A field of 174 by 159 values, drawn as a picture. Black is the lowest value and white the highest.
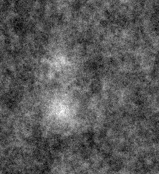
There is no overall slope. Two bumps rise from the field. There are no regular stripes. No lone cell stands out from its neighbours. No row or column stands out. The ninth with the lowest average is the top left. The centre is the ninth with the highest average.
